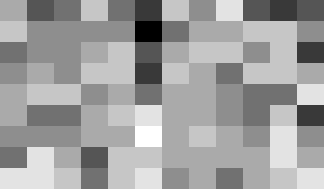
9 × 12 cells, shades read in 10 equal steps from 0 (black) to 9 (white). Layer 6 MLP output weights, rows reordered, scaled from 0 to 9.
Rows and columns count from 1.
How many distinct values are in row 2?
5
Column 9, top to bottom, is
8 6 7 4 5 5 6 6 4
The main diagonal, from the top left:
6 5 5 7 6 8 6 6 4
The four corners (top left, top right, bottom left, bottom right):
6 3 8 8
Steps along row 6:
down same up up up down same down down up down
